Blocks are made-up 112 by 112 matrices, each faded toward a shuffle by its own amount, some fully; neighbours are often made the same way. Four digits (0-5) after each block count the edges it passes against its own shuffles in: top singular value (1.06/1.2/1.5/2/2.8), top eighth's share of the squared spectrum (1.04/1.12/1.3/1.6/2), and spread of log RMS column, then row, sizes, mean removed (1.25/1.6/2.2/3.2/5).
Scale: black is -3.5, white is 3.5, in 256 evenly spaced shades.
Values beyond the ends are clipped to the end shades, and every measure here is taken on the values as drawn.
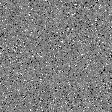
0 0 0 0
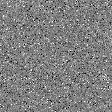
1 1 0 1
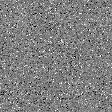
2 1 0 2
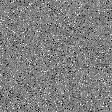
0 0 0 0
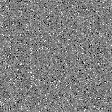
3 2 1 1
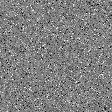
1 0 0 0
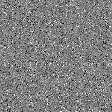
3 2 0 1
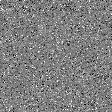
0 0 0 1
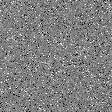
0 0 0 0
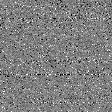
2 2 0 2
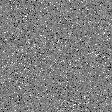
0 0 0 0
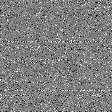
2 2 0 2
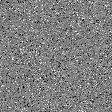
0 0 0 0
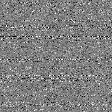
2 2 0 3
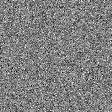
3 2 0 0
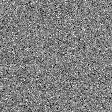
1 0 0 0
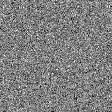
3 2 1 1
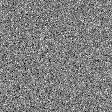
2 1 0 0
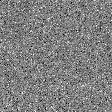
0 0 0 0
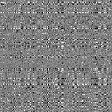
5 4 3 4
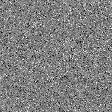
3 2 0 0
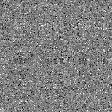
3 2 1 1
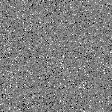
1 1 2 2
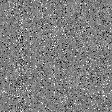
1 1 2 0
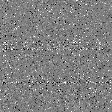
2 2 1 2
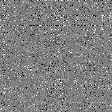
2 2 2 3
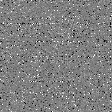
2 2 1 2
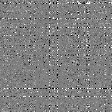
3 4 3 3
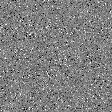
0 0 0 1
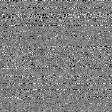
2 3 0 4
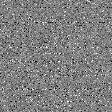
1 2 0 3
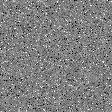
2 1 0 0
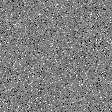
1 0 0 0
